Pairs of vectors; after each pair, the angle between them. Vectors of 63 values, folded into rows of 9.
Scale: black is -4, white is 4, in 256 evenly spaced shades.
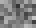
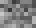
orthogonal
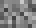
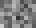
partly opposed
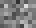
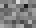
nearly opposite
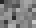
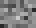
orthogonal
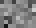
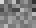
partly opposed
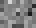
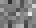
nearly opposite
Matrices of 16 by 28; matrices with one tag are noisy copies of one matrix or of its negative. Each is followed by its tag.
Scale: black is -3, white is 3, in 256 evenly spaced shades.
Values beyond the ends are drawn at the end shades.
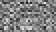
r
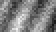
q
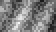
q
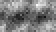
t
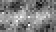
t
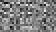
r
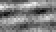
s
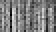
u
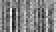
u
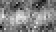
t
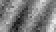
q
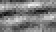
s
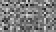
r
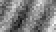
q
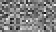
r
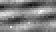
s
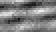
s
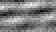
s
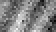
q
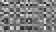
r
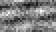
s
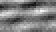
s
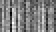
u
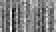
u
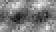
t
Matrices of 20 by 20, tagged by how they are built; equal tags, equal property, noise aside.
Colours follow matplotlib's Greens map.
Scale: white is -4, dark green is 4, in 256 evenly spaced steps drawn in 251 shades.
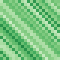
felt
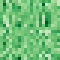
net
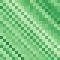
felt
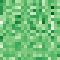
net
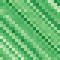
felt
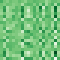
net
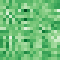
net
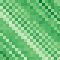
felt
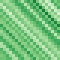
felt
